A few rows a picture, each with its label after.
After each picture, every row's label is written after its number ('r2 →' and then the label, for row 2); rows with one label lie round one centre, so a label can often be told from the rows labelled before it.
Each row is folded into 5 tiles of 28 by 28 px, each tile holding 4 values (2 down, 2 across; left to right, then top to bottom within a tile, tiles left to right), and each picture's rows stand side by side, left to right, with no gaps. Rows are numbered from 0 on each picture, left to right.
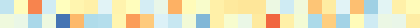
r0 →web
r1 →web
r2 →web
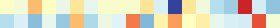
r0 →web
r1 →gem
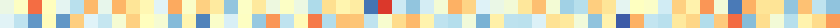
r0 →web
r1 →web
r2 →gem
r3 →web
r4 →web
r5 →gem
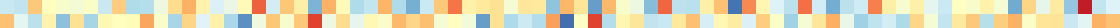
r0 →web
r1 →web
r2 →gem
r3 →web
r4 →gem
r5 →gem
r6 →web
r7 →gem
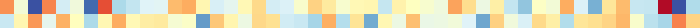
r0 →gem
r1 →web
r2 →web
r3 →web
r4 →gem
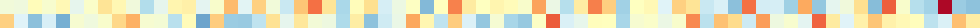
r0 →web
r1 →web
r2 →web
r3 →web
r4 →web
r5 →gem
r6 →gem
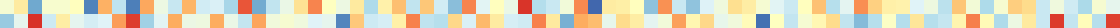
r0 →gem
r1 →gem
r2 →web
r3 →gem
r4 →gem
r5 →web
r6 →web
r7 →web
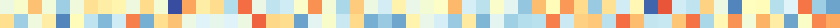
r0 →web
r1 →gem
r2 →web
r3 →web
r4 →gem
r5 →gem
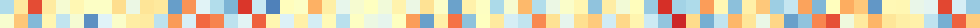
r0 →web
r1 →gem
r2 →web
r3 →gem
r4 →gem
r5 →gem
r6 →gem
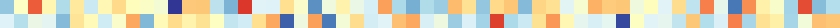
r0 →web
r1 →gem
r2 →gem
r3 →web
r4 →web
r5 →gem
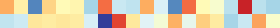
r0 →gem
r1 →gem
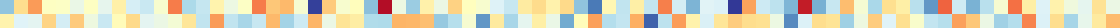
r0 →web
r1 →web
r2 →gem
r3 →web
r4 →gem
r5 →gem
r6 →gem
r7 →web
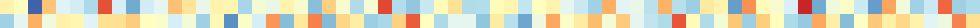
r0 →gem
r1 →web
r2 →gem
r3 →web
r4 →gem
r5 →gem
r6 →gem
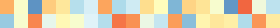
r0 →gem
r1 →gem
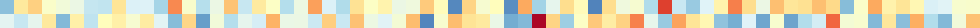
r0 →web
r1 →web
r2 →web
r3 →gem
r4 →gem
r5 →web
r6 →web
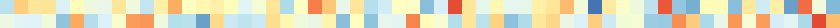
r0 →web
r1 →web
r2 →web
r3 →web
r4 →gem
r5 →gem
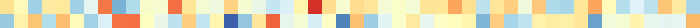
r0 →gem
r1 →web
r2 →web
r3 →web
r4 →web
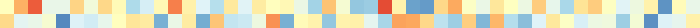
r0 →web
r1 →web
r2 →gem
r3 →web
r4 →web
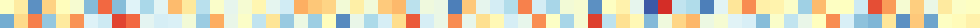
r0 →gem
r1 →web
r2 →web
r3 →gem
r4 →gem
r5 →web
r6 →web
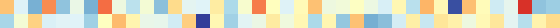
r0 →gem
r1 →web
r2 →web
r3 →gem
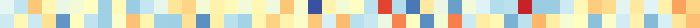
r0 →web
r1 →web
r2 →gem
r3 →gem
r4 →web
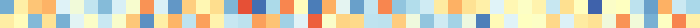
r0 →web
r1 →gem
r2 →gem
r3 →web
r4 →gem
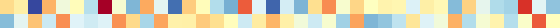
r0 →gem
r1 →gem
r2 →web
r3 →gem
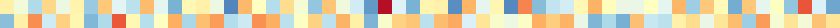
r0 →gem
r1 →gem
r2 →gem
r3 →gem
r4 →web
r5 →gem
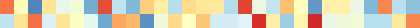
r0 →gem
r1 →gem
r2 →gem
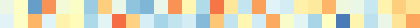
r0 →gem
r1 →web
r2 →web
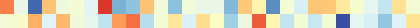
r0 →gem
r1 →gem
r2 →web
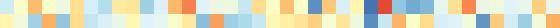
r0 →web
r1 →web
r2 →gem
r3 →web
